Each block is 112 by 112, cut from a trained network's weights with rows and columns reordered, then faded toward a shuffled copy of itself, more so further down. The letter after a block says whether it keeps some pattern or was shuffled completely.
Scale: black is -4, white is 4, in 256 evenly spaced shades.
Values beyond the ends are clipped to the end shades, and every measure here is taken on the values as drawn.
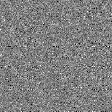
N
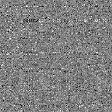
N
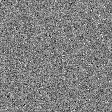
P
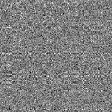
N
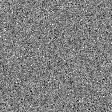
P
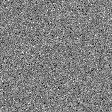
P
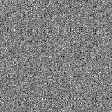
N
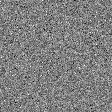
P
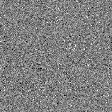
N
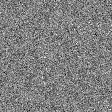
P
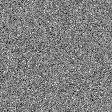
P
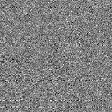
N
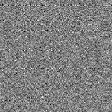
N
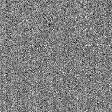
N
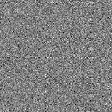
N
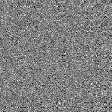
N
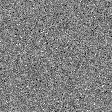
P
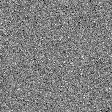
P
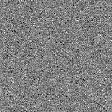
N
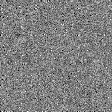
N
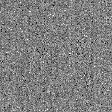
N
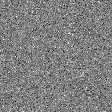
P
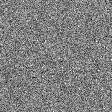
P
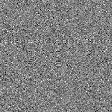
N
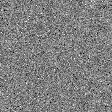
P
